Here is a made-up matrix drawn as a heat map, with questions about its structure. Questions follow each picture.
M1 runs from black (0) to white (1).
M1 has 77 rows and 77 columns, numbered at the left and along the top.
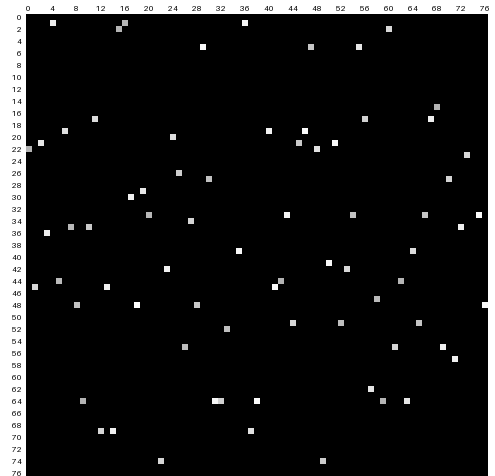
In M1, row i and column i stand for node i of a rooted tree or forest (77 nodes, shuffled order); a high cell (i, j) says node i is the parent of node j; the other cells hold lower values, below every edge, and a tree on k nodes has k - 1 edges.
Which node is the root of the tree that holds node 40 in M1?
21
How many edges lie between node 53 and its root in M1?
4
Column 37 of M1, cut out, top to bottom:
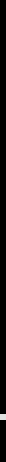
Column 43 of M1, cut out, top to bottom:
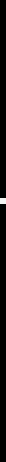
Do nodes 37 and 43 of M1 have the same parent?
no
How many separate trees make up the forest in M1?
4
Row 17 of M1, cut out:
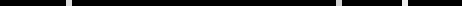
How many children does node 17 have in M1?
3
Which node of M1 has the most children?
64
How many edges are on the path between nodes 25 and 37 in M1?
4
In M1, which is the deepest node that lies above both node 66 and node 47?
51
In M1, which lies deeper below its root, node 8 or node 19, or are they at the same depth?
node 19
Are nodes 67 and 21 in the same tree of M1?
no
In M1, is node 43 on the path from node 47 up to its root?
no
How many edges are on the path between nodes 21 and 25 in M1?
6
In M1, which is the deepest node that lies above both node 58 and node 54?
51
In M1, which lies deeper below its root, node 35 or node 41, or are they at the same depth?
node 41
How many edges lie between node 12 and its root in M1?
6
